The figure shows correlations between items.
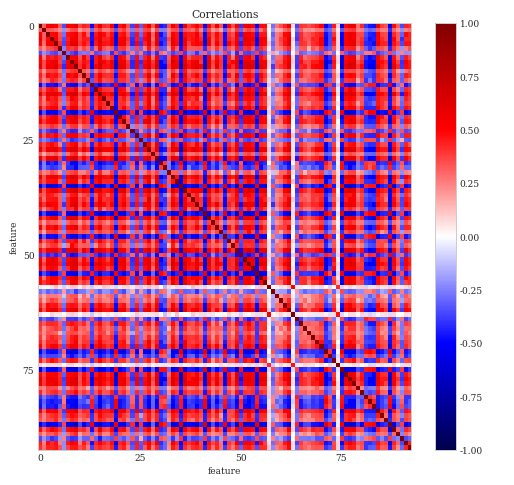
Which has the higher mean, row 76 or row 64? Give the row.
76
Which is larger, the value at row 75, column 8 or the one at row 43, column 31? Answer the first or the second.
the second
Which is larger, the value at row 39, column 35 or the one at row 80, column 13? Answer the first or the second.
the second
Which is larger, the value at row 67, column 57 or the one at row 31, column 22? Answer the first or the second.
the first
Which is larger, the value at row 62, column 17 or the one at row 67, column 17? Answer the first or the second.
the first
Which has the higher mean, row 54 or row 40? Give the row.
40
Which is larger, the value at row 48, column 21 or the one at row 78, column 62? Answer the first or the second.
the second
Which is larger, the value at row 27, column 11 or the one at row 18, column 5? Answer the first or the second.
the first
